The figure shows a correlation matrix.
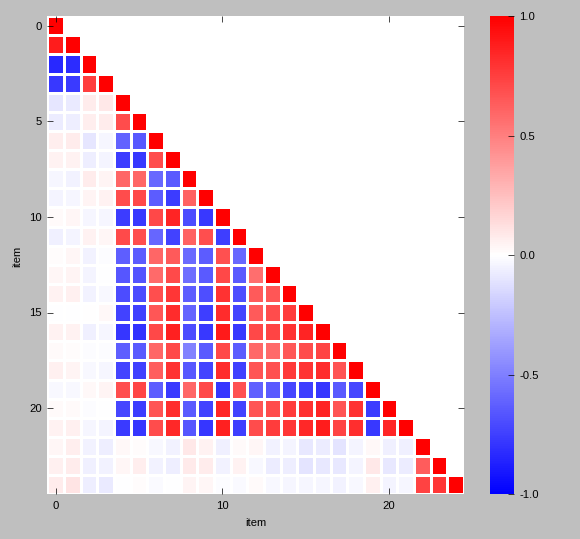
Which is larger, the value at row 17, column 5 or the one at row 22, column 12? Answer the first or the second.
the second
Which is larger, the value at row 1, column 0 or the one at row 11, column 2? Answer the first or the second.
the first
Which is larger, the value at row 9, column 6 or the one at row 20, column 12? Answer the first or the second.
the second
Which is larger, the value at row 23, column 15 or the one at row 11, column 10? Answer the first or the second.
the first
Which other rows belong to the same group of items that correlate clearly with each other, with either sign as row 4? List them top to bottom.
5, 6, 7, 8, 9, 10, 11, 12, 13, 14, 15, 16, 17, 18, 19, 20, 21
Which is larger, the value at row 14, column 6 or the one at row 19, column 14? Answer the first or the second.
the first
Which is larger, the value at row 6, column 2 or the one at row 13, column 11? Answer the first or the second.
the first
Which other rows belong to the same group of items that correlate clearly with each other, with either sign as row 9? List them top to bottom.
4, 5, 6, 7, 8, 10, 11, 12, 13, 14, 15, 16, 17, 18, 19, 20, 21
